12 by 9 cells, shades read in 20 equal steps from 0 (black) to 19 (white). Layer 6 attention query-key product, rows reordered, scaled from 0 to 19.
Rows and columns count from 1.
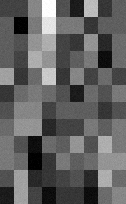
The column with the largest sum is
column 4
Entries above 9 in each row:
3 1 3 2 3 0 2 2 2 2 2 2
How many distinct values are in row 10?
6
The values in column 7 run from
1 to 14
